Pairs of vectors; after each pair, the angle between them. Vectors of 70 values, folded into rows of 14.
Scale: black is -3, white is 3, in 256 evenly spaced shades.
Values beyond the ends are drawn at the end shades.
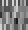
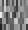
nearly opposite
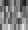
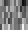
nearly parallel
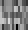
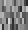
partly aligned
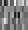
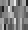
orthogonal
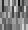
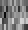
orthogonal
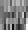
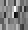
orthogonal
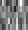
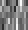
nearly parallel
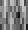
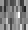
nearly opposite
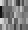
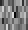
partly opposed
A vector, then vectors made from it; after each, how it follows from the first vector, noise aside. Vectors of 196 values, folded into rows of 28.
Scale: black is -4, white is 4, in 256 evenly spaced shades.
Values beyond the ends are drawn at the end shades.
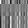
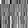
copied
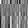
copied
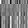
copied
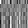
copied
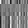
copied
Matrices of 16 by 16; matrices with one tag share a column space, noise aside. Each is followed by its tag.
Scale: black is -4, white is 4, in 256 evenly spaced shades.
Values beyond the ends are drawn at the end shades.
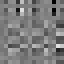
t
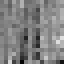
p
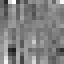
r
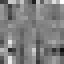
r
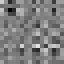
t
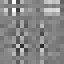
t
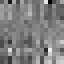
r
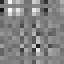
t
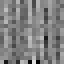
p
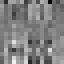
r
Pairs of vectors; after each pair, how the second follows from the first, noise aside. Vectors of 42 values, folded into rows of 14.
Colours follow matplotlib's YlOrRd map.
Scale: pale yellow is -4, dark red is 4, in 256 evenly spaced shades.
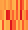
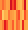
shuffled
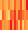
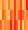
copied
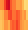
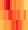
copied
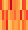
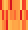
copied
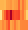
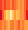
negated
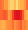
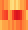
copied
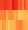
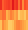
copied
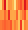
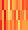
shuffled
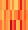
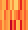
copied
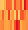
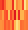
negated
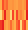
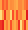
copied
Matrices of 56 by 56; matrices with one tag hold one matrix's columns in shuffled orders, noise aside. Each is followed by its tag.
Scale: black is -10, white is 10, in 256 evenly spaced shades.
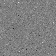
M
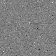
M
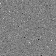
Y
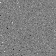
M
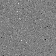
Y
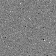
Y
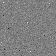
M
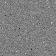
M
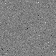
M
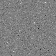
M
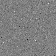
Y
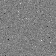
Y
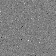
Y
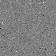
M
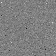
M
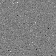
M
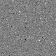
Y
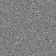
Y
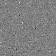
M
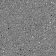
M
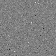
M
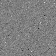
M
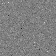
M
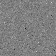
M
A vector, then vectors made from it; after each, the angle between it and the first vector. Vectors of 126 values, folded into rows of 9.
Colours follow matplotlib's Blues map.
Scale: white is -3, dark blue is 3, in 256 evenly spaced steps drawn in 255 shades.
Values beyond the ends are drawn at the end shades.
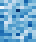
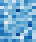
nearly parallel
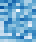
nearly opposite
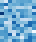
partly aligned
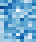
nearly opposite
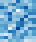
partly opposed
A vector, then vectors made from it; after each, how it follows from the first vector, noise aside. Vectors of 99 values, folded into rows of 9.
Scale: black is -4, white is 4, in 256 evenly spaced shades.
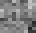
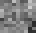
copied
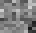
copied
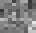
negated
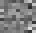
sign-scrambled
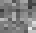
negated
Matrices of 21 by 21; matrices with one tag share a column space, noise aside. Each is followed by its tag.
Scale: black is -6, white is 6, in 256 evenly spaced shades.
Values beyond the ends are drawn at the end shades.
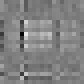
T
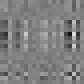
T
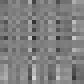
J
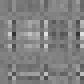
T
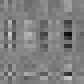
T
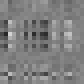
T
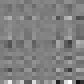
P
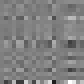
P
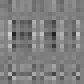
T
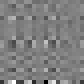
P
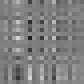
J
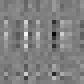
T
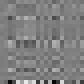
P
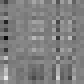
J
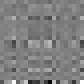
P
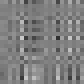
J
